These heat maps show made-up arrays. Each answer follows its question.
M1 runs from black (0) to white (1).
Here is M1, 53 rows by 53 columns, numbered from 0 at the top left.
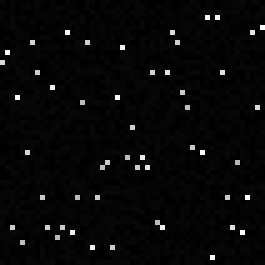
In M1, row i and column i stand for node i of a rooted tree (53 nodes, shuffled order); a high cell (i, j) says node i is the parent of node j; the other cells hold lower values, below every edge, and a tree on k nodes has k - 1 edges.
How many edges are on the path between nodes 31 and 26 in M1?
2
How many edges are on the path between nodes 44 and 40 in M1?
3
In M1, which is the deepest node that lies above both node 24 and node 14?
45
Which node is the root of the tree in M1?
39
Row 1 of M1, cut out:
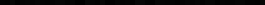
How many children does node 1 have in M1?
0
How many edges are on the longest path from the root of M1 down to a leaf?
7
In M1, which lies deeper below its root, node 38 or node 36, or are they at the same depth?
node 38
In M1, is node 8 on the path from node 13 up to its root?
yes
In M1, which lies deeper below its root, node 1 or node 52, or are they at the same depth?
node 52
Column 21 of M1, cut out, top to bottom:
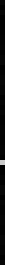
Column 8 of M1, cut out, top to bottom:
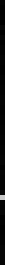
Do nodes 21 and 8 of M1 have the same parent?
no
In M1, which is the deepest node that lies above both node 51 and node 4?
45
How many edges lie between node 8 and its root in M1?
1
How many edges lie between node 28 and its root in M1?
6
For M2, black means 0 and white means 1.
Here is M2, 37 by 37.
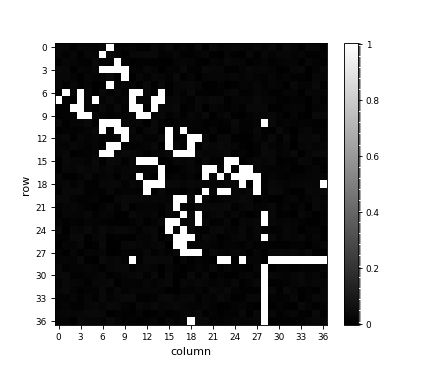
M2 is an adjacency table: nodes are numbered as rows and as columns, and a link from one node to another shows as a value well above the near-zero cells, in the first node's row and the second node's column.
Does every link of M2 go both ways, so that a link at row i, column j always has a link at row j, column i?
yes
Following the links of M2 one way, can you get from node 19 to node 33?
yes
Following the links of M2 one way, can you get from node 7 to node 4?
yes
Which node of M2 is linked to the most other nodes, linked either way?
node 28
